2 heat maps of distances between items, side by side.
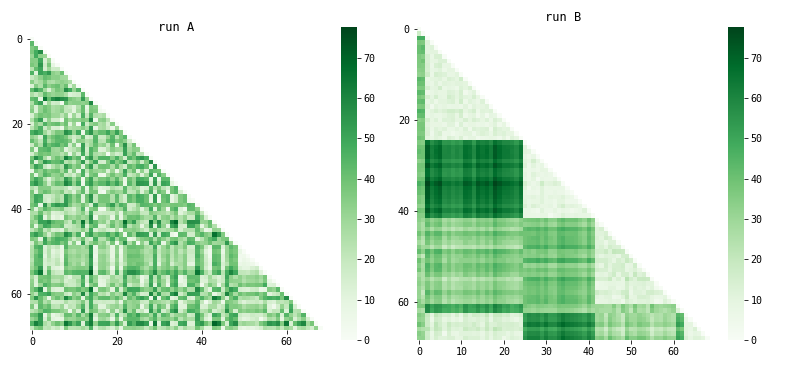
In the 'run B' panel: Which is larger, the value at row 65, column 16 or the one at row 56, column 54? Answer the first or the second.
the first
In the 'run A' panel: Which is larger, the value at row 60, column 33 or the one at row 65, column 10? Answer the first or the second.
the first
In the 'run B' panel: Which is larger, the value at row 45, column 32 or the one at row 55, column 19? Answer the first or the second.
the first
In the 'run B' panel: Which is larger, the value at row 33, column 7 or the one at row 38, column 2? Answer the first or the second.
the second
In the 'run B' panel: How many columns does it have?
69
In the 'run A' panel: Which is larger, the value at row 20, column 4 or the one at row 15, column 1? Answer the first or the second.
the second
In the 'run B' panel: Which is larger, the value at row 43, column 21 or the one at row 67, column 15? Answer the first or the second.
the first
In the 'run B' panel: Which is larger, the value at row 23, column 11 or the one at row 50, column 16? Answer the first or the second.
the second
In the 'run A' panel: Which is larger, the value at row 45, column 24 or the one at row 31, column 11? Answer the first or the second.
the first
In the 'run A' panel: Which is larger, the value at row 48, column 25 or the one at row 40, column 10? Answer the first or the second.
the second
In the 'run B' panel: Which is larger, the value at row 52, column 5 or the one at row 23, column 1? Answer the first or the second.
the first
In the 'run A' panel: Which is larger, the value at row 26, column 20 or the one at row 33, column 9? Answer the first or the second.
the second
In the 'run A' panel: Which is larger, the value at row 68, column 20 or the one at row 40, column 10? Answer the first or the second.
the first
